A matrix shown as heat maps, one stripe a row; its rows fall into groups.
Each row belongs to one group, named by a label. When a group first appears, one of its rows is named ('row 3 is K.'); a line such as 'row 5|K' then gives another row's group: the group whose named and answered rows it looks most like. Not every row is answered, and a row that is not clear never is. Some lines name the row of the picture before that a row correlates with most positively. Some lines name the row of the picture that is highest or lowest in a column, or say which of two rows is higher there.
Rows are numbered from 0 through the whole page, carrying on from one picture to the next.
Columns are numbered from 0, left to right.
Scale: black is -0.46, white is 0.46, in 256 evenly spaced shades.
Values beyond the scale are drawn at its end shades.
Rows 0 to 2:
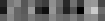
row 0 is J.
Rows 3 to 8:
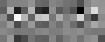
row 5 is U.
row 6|J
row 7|U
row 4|J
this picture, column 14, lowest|8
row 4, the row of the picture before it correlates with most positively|1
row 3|J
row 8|J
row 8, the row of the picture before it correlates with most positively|2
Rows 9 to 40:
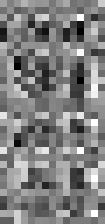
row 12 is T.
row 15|U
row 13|J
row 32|U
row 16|U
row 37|J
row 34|T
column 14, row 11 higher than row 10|No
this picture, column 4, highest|20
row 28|J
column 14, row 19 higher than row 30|No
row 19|T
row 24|J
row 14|J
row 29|J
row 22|T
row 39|T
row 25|U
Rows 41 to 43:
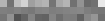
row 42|U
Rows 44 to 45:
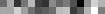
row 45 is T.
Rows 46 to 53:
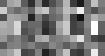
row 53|T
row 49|T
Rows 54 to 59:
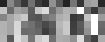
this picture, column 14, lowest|54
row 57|T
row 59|U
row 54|J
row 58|T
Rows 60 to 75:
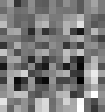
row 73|T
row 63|U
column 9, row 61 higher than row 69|Yes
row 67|U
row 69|J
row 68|T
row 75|U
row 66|J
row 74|U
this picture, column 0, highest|74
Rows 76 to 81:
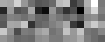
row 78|J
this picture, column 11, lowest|77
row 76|T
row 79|T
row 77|J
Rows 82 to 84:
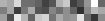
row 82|T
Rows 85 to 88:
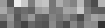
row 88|J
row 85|U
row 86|U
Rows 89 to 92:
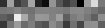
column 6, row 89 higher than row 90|No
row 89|J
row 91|U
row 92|J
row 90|U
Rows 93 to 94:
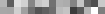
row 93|U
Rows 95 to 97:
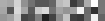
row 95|T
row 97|T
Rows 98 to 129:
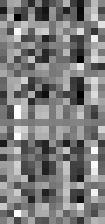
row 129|J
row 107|U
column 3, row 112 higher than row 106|Yes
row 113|U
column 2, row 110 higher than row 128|No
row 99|J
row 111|J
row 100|J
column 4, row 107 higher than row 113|No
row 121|T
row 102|U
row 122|T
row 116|U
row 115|U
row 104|J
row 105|T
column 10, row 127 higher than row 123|Yes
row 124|U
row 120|J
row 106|J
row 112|T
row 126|T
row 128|U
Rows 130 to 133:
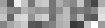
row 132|U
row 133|T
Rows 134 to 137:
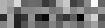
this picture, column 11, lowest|136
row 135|U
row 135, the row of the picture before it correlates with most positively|131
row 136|J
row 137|J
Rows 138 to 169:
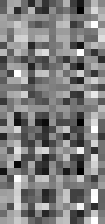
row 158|T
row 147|T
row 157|J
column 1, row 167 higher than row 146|No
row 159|U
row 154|J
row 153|U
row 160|T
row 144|T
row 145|U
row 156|T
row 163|U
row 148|U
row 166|T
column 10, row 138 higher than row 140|No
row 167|U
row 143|U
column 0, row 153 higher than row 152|Yes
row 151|T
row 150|U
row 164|U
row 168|T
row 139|J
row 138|T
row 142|U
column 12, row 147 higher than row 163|Yes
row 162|J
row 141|T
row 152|J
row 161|J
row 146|J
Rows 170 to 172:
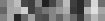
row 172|J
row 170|T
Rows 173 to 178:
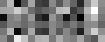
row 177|J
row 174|T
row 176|J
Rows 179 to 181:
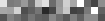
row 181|J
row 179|U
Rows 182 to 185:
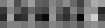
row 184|J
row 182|J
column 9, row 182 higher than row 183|Yes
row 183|J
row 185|J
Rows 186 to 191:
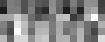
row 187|J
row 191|U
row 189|U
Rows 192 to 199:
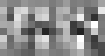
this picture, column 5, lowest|195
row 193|U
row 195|T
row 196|T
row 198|U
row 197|U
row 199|U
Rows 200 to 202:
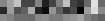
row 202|U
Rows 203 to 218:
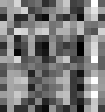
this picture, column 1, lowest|207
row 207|U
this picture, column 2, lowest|210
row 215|T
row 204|T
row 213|T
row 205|J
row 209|J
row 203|T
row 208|J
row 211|T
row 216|T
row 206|U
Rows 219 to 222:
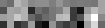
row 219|U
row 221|T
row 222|J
